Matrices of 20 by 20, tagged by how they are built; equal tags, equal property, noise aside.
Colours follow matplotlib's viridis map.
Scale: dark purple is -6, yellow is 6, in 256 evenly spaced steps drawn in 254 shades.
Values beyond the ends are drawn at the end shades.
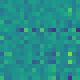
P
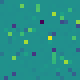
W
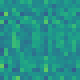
P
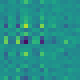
P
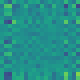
P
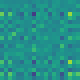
P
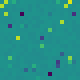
W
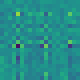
P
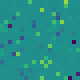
W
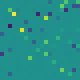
W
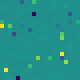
W
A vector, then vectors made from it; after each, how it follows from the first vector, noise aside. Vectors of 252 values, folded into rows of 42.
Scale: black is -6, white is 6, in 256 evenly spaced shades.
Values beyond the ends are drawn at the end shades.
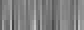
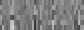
sign-scrambled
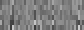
sign-scrambled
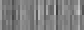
wrapped around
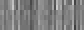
wrapped around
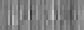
wrapped around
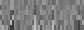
sign-scrambled
